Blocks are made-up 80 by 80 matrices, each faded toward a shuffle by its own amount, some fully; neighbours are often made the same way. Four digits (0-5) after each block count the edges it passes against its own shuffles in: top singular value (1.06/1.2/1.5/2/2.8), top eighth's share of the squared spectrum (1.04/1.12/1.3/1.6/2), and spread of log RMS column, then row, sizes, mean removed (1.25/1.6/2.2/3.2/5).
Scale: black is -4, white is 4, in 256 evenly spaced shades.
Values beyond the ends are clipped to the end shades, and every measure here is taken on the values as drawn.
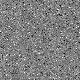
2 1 0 0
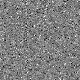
3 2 1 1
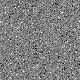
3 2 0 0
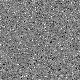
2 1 0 0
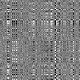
5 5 4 3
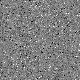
0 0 0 0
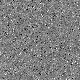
1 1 0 0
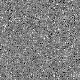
3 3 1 1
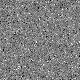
0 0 0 0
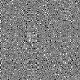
4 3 2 2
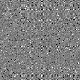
4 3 2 2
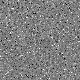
0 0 0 0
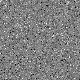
0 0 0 0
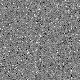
0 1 1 0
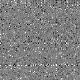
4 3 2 2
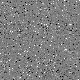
2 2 0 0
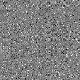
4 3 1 1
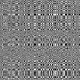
5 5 4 4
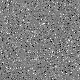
1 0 0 0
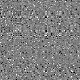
4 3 2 2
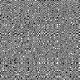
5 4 2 3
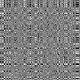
5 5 4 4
